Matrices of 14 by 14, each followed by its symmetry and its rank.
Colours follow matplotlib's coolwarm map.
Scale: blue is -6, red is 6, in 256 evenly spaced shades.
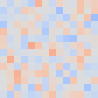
neither, full rank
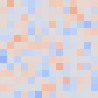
neither, full rank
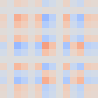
symmetric, rank one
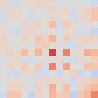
symmetric, rank three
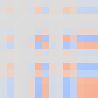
symmetric, rank one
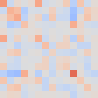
symmetric, rank three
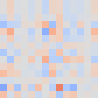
neither, rank two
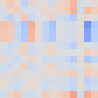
neither, rank two
